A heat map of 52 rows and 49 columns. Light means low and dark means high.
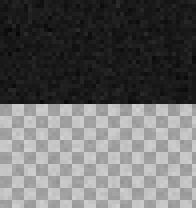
The table splits into 2 rows of 1 panel. Panel 1,1: very high, fine-grained, faint in contrast. Panel 2,1: low, checkered.
